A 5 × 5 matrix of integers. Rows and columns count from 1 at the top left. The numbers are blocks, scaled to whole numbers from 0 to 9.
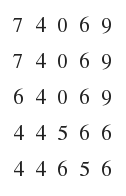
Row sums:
26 26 25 25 25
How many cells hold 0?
3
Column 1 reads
7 7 6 4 4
